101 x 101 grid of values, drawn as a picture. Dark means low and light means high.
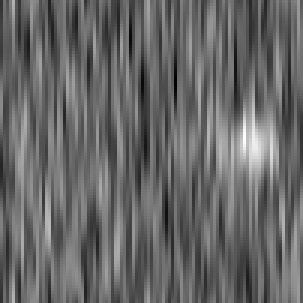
Overall the values sit about 40% of the way up the scale. The ninth with the highest average is the middle right. No overall slope runs across the table. Streaks run downward. One bump rises in the middle right.
